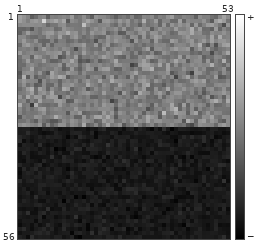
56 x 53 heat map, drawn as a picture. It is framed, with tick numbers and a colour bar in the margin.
It is made of 2 by 1 panels. Panel 1,1: middling, fine-grained. Panel 2,1: very low, fine-grained, faint in contrast.
